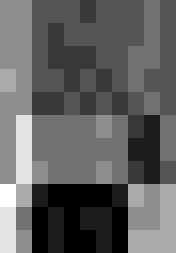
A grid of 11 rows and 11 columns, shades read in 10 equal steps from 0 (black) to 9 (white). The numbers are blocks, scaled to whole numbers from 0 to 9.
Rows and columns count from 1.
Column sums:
66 64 28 26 25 25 30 27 39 38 44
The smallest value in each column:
5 4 0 0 0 0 0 0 1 1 3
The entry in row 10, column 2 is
4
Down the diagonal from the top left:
5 5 3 3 3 4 4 4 6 5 6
